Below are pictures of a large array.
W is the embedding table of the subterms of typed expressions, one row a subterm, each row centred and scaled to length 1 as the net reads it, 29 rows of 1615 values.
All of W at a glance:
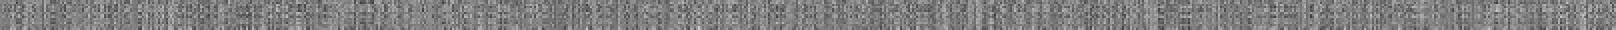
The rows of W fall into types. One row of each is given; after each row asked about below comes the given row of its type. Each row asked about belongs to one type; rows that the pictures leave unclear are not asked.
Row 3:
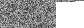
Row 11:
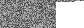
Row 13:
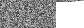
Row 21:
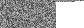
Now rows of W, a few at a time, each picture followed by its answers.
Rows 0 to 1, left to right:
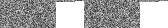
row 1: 21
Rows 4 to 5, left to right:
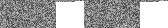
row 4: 21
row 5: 11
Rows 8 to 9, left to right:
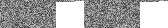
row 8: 13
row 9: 11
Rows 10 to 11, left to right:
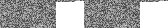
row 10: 11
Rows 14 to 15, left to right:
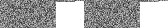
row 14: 3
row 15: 13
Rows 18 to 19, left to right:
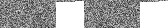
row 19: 13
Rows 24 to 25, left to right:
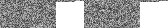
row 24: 11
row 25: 3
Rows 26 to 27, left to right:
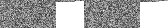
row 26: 11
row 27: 13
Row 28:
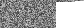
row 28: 13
